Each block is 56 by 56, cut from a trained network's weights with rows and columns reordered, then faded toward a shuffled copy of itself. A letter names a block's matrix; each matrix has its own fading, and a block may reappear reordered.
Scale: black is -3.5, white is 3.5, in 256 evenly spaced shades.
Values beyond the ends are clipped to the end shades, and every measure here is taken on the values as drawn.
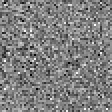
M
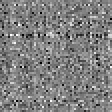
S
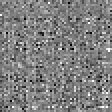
S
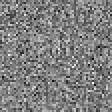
M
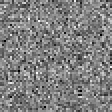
M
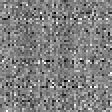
S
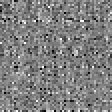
S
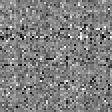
S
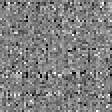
S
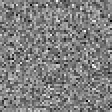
M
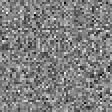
M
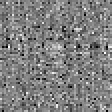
S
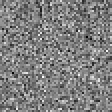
M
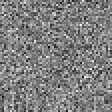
M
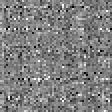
S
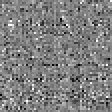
S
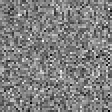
M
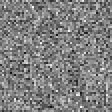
M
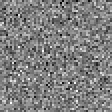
M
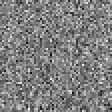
M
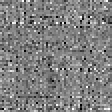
S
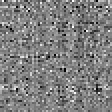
S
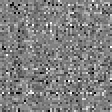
S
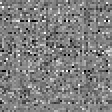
S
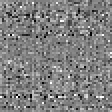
S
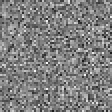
M
